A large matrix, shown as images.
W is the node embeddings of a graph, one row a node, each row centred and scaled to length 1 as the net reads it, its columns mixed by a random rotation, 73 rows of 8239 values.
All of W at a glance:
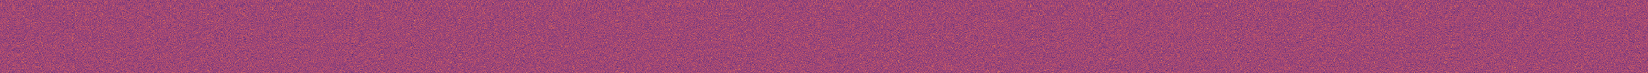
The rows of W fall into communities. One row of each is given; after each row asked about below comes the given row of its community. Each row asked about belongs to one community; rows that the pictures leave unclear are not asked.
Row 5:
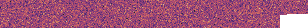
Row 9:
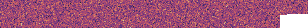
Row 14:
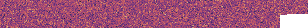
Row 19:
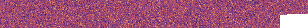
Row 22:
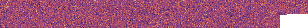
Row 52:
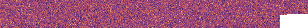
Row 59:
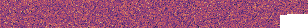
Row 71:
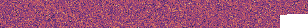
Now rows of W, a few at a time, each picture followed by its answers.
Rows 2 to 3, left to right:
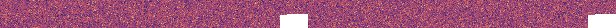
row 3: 71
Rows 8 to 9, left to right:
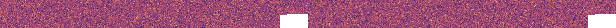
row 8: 19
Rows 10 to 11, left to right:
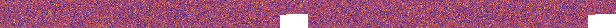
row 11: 71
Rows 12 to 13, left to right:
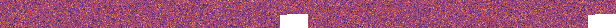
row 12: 9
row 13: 14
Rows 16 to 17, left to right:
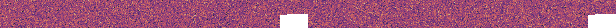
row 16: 59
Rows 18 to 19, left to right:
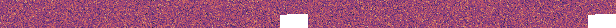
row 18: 9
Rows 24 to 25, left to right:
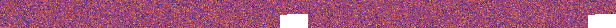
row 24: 19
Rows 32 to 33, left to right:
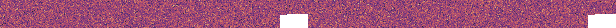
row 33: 5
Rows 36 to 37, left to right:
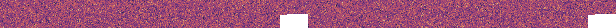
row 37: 71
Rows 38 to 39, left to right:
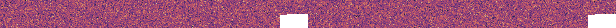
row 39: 9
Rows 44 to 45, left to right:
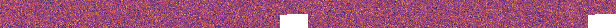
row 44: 52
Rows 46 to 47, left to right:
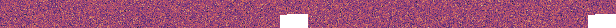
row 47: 19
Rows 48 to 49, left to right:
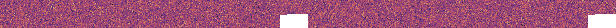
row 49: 14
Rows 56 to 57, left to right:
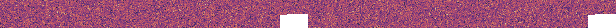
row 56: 71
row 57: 71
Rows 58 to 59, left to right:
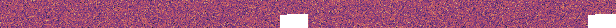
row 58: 9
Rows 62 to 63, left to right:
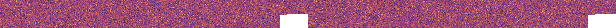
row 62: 52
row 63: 5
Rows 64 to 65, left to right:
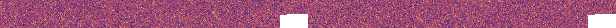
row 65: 19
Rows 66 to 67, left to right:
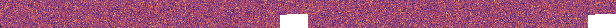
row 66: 22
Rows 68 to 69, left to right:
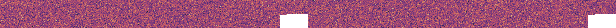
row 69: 5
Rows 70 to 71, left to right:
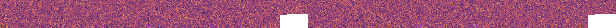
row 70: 14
